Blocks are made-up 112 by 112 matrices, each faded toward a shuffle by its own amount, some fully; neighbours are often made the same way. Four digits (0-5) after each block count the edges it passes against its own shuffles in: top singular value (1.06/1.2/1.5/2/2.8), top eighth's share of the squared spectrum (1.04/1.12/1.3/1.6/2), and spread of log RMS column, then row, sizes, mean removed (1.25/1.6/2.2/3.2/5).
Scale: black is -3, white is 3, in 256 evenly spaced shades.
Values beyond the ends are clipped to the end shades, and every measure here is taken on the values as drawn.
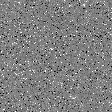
2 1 0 1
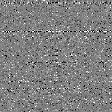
4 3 1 3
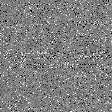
3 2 1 2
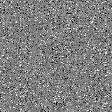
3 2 1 1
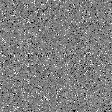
4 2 1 1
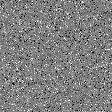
3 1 0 0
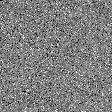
0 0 0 0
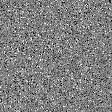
2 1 0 0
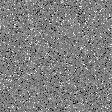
2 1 0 0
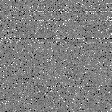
4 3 1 2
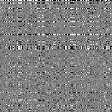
5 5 3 4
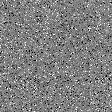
0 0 0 0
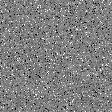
2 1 0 0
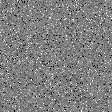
2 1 0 0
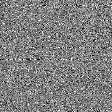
1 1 0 3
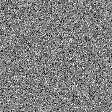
0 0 0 1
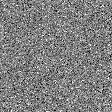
0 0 0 0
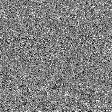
0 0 0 2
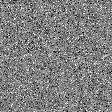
0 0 0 0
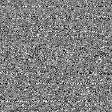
1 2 0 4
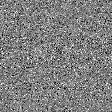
1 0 0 2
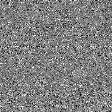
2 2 0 3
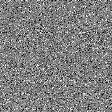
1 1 0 2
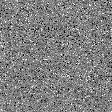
0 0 0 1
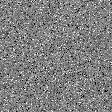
0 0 0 0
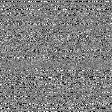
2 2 0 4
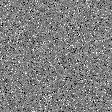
0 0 0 0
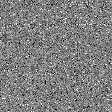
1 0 0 1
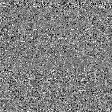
1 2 0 3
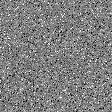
0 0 0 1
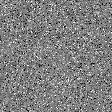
2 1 0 0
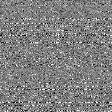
2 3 0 4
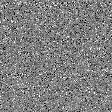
0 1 0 2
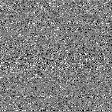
1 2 0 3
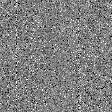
1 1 2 0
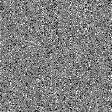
1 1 3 0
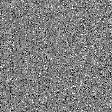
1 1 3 0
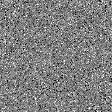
0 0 2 0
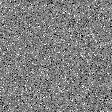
0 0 0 0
